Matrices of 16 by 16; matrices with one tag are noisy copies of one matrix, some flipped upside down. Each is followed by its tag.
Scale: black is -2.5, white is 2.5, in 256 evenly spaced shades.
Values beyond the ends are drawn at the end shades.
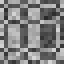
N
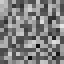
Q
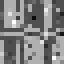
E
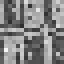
E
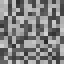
Q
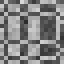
N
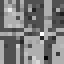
E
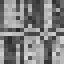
E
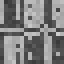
E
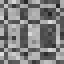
N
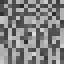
Q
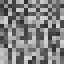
Q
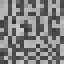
Q
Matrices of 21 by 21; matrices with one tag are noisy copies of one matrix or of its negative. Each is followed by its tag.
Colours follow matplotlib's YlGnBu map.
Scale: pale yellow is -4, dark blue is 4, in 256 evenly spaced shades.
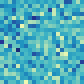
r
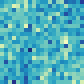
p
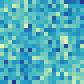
p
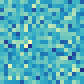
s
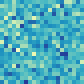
r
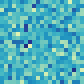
s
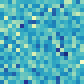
r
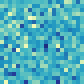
r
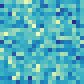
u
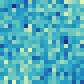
p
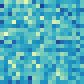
u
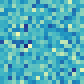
s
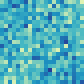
p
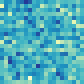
u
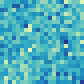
p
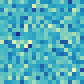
s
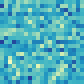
u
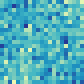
p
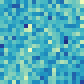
p
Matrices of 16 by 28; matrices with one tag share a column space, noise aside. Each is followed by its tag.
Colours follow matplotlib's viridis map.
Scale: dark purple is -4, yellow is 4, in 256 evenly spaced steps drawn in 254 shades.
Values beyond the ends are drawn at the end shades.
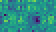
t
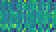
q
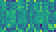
q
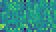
q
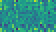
q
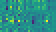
t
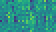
t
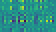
t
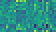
q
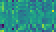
q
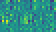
t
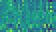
q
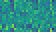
q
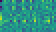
t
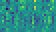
t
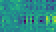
t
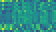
q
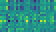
t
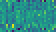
q
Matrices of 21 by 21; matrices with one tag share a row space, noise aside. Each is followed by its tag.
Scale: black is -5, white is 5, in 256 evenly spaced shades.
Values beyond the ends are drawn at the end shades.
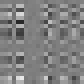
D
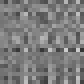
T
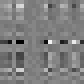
D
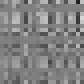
T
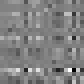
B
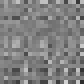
T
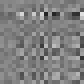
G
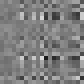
G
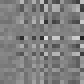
G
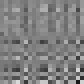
T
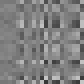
G
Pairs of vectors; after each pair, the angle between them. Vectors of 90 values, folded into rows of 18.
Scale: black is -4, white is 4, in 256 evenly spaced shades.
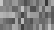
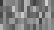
partly opposed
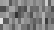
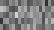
nearly opposite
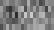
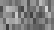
nearly opposite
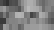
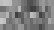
nearly opposite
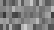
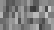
orthogonal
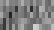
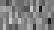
partly opposed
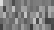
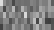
nearly parallel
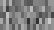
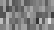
nearly parallel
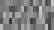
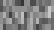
orthogonal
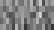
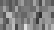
nearly opposite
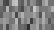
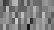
nearly parallel
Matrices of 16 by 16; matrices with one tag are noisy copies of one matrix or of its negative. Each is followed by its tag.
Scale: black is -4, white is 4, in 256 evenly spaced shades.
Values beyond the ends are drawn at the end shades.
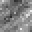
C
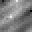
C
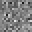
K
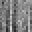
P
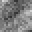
C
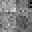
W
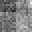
W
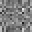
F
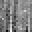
P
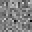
K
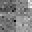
W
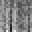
P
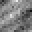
C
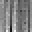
P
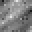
C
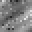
C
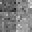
W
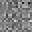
K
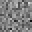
K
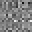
K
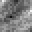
C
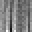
P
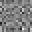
F
